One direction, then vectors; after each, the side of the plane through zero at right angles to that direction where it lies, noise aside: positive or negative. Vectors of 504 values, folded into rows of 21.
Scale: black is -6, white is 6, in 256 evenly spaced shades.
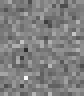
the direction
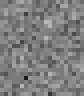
negative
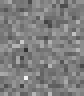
positive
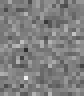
positive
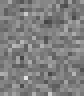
positive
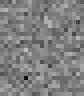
negative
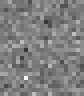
positive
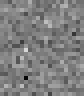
negative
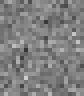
positive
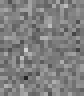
negative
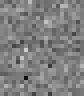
negative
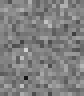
negative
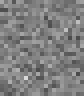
positive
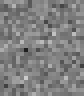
positive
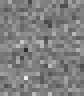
positive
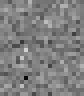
negative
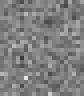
positive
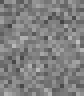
positive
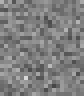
positive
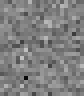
negative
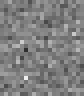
positive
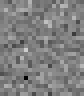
negative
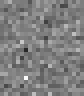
positive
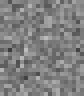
negative
